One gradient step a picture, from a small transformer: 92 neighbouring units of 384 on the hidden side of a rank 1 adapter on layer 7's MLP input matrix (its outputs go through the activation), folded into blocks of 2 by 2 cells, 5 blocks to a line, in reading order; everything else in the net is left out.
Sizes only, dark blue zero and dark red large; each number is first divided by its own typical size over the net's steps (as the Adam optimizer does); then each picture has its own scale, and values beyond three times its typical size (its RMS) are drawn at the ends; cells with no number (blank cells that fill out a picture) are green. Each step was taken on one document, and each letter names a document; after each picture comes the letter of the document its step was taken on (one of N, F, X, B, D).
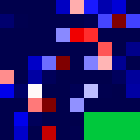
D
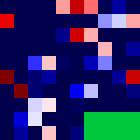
D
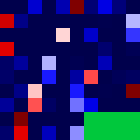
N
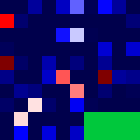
N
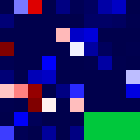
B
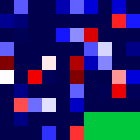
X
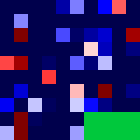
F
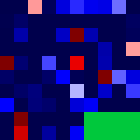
N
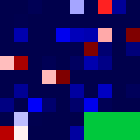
F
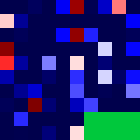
N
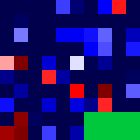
F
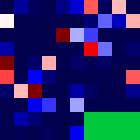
D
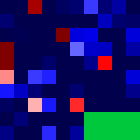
B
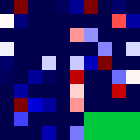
X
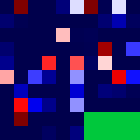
X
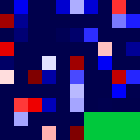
X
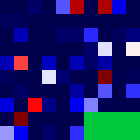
N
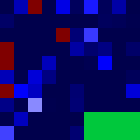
B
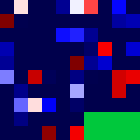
X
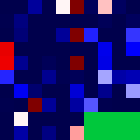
N
